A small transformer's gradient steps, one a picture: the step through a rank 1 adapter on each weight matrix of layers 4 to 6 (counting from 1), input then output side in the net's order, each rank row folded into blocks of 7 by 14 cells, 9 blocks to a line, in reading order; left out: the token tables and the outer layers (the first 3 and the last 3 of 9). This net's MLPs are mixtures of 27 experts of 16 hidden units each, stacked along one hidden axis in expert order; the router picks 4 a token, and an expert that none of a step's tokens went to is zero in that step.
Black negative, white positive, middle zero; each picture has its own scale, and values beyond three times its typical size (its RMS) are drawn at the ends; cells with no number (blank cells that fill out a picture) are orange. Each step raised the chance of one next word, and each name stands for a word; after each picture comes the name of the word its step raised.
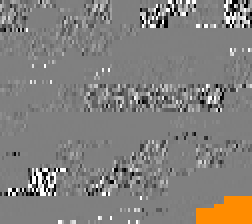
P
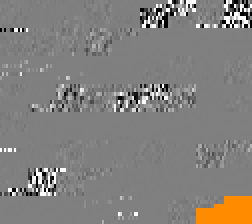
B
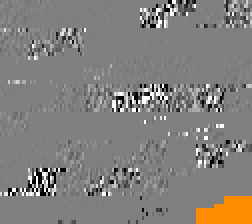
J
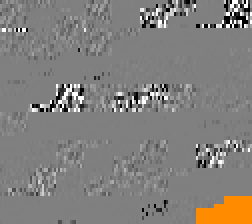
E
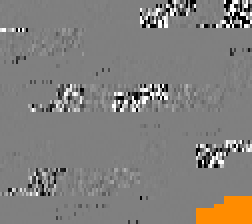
E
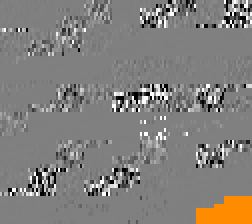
J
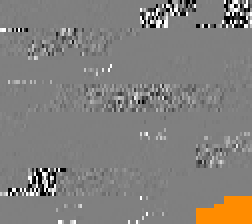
B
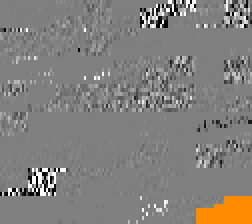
P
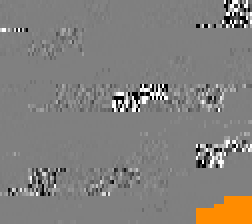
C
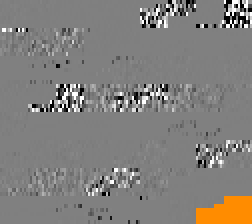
E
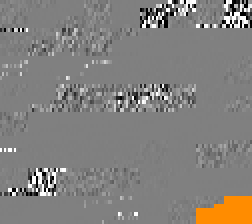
B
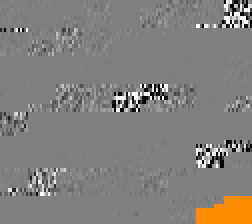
C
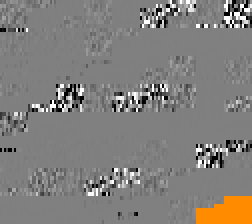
E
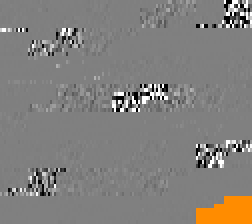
C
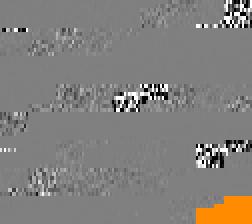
C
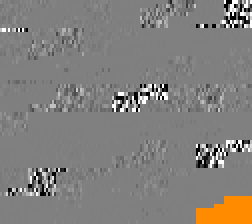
C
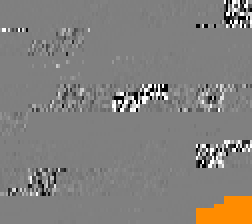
C
